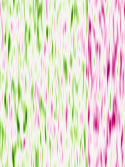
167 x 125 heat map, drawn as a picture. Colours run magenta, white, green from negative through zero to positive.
Average level on the scale: 50%. Seam: vertical, 70% of the way across, the left part higher. Grain: streaks running down.
